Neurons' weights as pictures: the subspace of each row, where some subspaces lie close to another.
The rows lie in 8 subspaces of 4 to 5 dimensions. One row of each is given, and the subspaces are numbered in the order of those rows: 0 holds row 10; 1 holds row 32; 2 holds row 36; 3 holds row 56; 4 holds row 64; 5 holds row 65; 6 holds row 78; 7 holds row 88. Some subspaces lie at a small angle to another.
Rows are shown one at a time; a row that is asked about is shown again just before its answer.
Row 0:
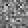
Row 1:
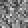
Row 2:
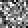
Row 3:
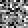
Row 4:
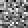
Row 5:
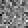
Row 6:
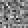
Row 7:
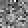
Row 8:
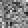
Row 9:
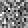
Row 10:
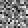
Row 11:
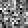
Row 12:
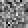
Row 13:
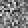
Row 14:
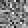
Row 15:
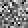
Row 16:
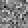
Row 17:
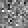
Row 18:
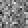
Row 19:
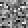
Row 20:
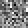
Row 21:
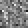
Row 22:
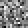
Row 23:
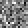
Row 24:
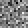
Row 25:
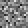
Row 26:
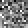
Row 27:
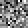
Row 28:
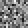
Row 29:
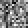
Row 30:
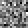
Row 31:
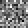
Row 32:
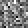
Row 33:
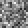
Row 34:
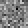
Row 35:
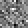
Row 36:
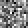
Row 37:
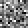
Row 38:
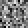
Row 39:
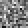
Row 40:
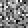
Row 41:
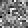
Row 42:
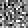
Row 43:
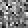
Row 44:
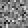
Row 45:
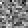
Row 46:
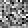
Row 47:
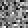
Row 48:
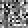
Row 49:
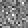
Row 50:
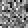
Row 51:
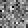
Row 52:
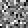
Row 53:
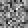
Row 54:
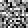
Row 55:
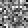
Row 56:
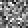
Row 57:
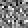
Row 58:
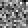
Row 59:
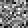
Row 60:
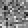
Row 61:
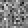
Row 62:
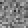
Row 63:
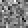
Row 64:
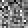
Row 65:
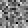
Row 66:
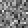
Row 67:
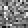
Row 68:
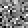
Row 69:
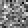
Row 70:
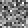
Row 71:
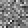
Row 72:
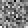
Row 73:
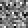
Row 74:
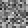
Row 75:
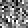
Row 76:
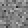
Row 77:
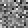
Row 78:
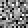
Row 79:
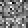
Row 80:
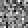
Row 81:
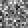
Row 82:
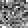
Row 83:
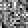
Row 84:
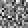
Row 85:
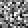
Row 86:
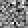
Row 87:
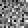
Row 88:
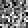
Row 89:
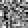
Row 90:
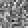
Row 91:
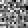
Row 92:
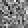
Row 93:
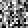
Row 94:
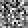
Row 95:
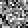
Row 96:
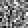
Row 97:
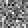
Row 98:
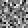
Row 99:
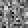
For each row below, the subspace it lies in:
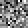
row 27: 6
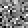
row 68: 4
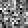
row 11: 3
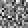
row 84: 4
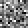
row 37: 6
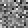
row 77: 2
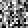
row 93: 1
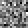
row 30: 7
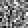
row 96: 4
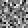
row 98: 7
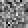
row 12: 6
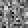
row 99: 1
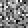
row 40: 6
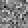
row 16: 2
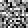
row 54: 3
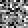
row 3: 2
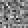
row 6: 1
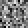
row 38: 1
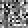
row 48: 0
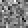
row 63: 4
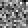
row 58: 7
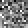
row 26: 4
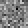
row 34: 6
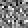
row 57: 7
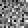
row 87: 7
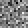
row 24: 6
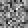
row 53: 6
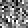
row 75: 7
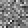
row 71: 0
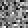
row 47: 7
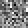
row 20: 3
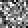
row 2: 3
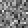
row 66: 7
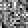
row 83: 3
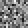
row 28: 4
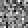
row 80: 4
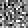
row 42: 6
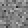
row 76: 2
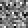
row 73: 7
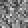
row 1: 7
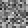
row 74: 3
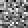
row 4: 2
